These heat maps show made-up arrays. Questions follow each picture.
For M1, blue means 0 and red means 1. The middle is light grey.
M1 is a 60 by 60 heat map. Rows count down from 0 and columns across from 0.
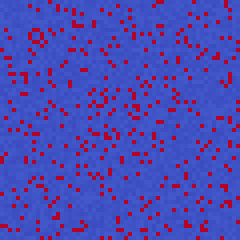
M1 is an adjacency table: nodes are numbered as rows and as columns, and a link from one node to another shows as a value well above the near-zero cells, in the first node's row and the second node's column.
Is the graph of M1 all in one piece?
yes
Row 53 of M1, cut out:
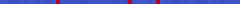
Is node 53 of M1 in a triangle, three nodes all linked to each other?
no
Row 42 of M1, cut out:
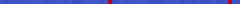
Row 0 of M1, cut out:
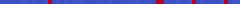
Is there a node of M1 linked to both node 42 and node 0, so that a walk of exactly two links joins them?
no
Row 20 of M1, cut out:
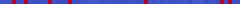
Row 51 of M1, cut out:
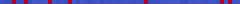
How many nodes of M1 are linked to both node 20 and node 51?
7
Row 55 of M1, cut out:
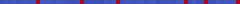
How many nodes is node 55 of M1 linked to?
6
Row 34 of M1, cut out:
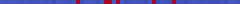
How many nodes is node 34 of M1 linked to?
6
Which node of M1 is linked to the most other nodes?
node 57
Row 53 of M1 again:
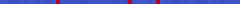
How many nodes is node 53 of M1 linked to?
3
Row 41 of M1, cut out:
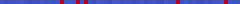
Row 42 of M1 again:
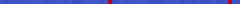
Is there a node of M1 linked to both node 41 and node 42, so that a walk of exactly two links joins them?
no
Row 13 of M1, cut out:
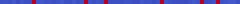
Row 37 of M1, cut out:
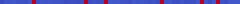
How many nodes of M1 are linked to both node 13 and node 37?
6
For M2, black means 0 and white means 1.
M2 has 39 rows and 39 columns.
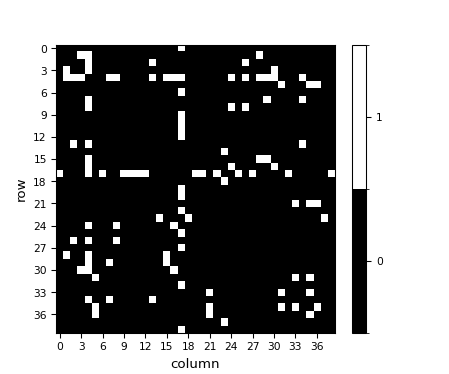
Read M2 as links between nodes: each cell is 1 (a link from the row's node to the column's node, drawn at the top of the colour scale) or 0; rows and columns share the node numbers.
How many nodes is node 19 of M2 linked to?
1
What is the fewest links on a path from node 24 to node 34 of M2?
2
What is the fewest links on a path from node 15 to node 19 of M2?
3
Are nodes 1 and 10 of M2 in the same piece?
yes
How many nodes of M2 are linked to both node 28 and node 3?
2
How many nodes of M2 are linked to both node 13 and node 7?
2
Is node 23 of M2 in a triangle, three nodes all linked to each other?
no
